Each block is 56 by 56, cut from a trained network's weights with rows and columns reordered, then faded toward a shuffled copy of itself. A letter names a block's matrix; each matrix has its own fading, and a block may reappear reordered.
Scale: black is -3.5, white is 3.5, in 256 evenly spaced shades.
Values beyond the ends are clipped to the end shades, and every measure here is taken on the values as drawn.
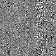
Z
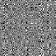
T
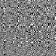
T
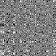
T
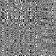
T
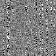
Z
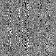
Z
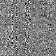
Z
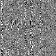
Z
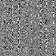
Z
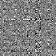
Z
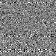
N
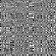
T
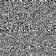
N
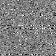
N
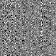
Z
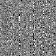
Z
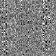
Z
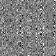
Z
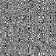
Z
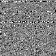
N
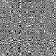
T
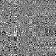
T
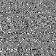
N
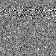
N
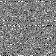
N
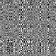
T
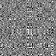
T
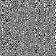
Z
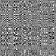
T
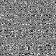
N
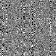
Z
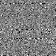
N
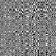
T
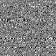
N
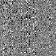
Z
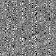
Z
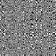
T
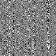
Z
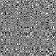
T
